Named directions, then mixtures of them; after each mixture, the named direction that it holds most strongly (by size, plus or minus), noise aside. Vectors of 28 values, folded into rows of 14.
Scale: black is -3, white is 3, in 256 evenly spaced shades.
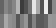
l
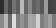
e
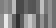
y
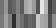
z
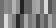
l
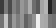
e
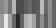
y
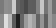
y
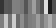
e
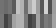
y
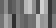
z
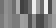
l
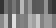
e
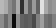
e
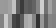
y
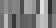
z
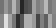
y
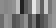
l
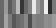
l
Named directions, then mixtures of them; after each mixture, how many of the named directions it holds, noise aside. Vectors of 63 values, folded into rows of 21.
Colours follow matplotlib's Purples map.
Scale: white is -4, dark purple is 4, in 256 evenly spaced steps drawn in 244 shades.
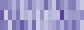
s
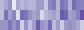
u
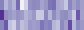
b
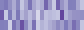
one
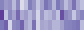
two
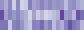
three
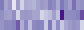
two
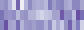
three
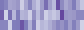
one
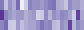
one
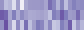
two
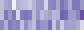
one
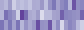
one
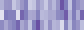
two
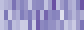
one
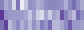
three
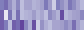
one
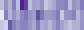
two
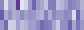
one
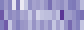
three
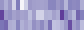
three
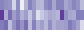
three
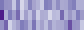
two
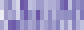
two
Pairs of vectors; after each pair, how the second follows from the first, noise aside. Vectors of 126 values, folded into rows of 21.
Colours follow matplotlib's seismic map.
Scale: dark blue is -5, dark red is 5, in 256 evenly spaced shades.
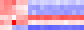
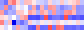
sign-scrambled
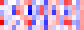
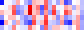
negated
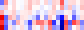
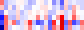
negated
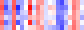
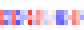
partly zeroed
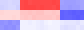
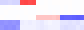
partly zeroed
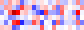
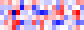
sign-scrambled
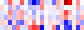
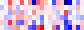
sign-scrambled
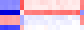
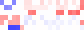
partly zeroed
